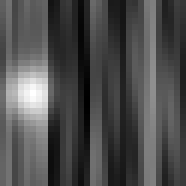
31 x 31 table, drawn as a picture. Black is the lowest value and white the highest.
Grain: streaks running down. Average level on the scale: 30%. Lone odd cells: none. Ninth with the highest average: middle left. Bumps: one, in the middle left. Histogram: skewed, a long tail of high values.
